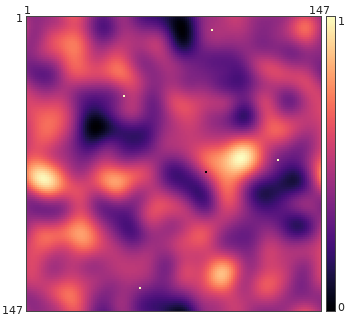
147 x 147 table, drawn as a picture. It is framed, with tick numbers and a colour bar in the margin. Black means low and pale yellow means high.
Mirror symmetry: none. Ninth with the lowest average: top middle. Grain: smooth. Lone odd cells: 5, 4 higher and 1 lower than their neighbours.
